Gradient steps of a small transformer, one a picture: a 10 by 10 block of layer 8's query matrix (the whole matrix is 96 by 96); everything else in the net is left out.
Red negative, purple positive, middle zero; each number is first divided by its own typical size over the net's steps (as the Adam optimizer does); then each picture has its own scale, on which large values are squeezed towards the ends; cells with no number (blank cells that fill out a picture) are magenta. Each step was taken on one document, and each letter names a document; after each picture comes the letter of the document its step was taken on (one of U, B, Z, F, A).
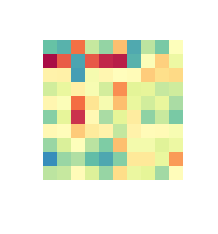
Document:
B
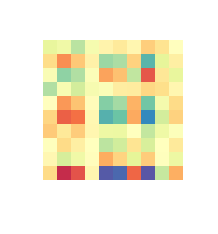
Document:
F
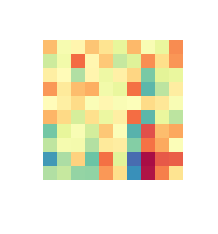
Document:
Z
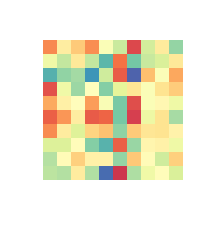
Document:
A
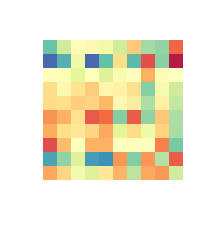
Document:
B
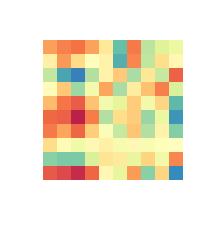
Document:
A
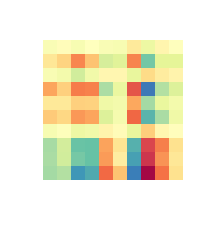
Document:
Z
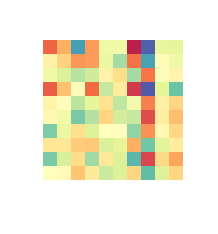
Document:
Z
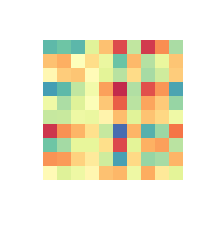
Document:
F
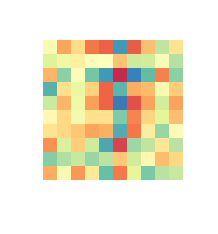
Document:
A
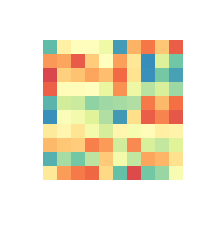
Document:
A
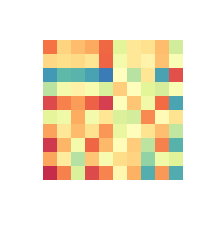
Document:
B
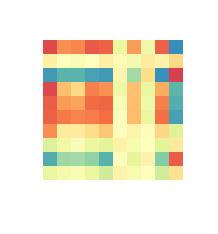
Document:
B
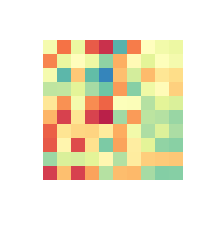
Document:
A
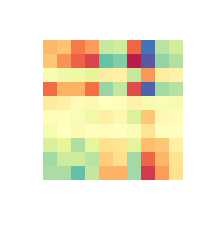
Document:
Z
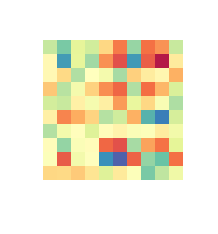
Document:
F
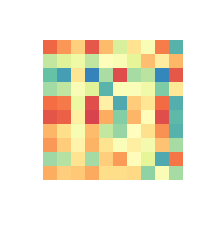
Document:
B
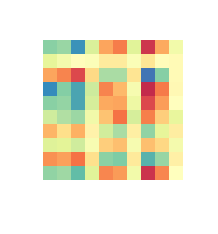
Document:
F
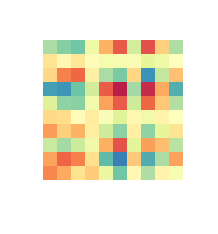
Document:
F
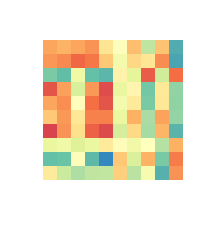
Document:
B
